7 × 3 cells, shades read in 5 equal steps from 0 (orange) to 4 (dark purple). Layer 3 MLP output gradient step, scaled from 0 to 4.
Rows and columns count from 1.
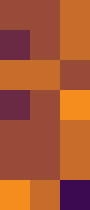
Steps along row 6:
same down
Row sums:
5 6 4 5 5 5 5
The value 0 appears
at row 4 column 3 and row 7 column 1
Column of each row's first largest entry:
1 1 3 1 1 1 3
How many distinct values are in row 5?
2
